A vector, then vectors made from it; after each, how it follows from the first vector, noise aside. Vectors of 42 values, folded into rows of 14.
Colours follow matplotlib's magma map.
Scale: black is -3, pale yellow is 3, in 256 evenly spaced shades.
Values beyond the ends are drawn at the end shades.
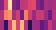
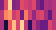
copied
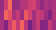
shrunk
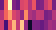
copied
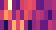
copied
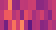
shrunk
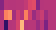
partly zeroed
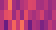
shrunk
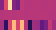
partly zeroed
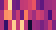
copied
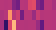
partly zeroed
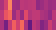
shrunk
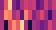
copied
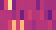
partly zeroed
